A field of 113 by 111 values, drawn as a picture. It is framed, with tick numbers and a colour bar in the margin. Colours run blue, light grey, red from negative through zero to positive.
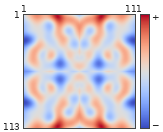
The field is smooth, with broad soft blobs. It mirrors both left to right and top to bottom. There are no lone odd cells.
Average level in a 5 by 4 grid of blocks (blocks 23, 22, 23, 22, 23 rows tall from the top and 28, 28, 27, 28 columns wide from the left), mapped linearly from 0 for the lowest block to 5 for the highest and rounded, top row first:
2552 / 2222 / 2002 / 2222 / 2552
